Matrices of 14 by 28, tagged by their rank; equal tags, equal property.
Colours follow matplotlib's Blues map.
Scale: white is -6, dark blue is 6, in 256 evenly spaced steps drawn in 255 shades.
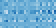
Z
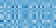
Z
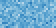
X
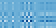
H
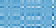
H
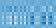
H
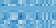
Z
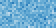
X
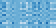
Z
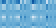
H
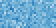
X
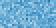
X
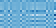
H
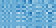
Z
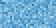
X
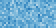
X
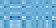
H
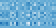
Z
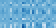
Z
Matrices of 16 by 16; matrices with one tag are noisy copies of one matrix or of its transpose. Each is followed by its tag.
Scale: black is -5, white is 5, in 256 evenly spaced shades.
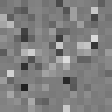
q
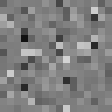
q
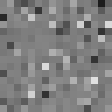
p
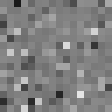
p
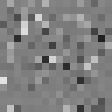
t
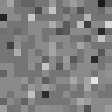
p
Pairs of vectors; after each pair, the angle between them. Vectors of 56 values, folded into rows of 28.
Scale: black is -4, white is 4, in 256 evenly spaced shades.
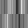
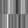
nearly parallel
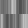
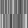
partly aligned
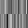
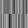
partly opposed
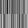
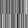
partly aligned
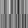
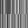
partly opposed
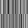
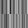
partly opposed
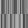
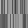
partly aligned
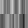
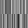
orthogonal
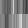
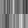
nearly parallel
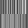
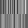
nearly parallel
